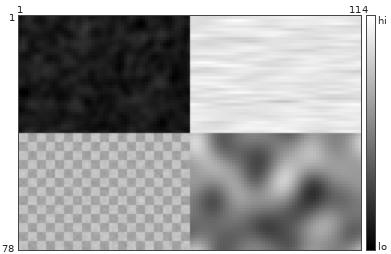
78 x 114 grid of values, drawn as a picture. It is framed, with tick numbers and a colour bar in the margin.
The table splits into 2 rows of 2 panels. Panel 1,1: very low, blotchy, faint in contrast. Panel 1,2: very high, streaked across, faint in contrast. Panel 2,1: high, checkered. Panel 2,2: middling, smooth, strong in contrast.
